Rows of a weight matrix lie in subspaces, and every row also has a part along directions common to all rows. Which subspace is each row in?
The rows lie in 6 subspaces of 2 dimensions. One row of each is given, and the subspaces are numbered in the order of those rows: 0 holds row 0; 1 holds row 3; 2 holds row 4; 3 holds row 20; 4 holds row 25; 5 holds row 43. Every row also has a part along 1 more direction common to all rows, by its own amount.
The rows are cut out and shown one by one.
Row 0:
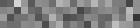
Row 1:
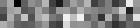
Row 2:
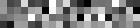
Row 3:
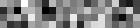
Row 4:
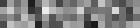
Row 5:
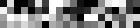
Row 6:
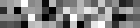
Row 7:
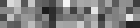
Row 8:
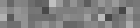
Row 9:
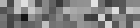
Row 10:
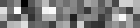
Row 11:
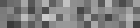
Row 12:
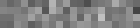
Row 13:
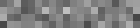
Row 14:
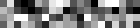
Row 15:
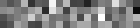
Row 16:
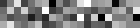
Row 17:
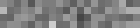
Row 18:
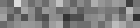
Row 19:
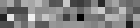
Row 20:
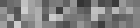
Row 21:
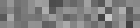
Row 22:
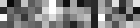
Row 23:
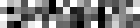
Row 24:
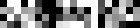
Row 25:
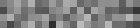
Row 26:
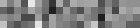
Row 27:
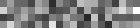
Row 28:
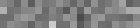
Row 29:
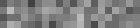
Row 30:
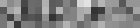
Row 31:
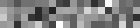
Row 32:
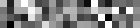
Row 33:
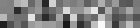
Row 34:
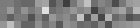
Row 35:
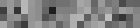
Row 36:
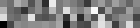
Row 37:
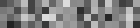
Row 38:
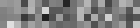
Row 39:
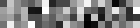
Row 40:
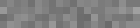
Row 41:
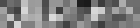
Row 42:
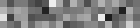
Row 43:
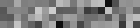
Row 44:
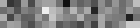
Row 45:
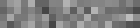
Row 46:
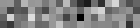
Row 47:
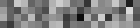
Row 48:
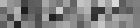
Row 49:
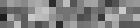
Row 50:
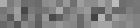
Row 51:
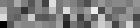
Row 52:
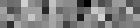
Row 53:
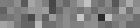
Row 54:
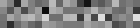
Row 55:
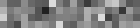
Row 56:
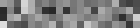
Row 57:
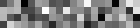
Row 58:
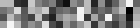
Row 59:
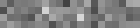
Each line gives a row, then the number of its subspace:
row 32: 3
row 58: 0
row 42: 5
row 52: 3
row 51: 1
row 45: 4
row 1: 0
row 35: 1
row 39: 2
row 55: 5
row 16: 0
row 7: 4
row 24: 4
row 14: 3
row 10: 1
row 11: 0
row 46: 5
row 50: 3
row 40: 4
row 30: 3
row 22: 4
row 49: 5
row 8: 5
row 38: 0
